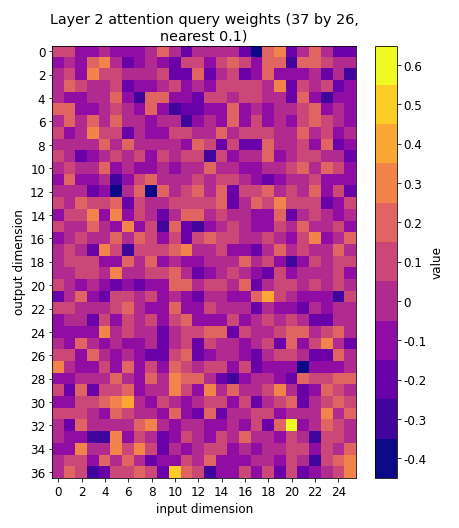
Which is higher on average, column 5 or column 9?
column 5
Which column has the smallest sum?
9
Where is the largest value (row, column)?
32 20
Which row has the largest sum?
13
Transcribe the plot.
Title: Layer 2 attention query weights (37 by 26, nearest 0.1)
x-axis: input dimension, ticks 0 2 4 6 8 10 12 14 16 18 20 22 24
y-axis: output dimension, ticks 0 2 4 6 8 10 12 14 16 18 20 22 24 26 28 30 32 34 36 (0 at the top)
Colour bar: value, ticks -0.4 -0.3 -0.2 -0.1 0 0.1 0.2 0.3 0.4 0.5 0.6
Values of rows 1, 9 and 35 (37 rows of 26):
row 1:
-0.1 0 -0.1 0.2 0.3 0 -0.2 -0.1 0 -0.1 -0.2 0.1 0.1 -0.1 0.1 0.2 0.1 -0.1 0.2 0.2 -0.3 0.2 0.2 0.1 0 0
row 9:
0.1 0 -0.2 -0.1 0 0.1 0 0.1 -0.1 0.1 0 0.1 0.1 -0.3 0.1 -0.1 0 0 0.2 -0.1 0 0.1 0.1 0 0 -0.2
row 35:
0 0.1 0.1 -0.1 0.2 0 0.2 0 -0.2 -0.1 -0.1 0.1 0 0.2 -0.1 -0.1 -0.1 0 0 -0.1 0.1 0 -0.3 0.1 0.2 0.3
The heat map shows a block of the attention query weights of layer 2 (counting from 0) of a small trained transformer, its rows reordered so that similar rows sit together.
